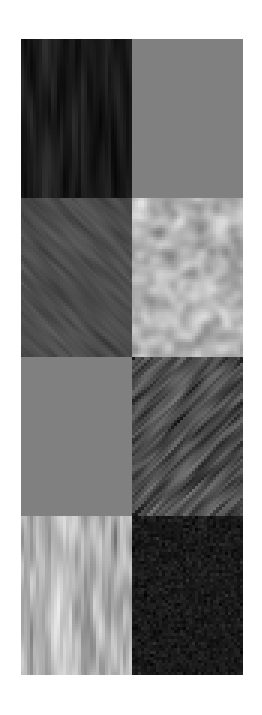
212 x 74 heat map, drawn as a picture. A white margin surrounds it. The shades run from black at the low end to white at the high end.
It is made of 4 by 2 panels. Panel 1,1: very low, streaked downward, faint in contrast. Panel 1,2: middling, flat. Panel 2,1: low, slanting down to the right, faint in contrast. Panel 2,2: high, blotchy. Panel 3,1: middling, flat. Panel 3,2: low, slanting up to the right. Panel 4,1: high, streaked downward. Panel 4,2: very low, fine-grained, faint in contrast.
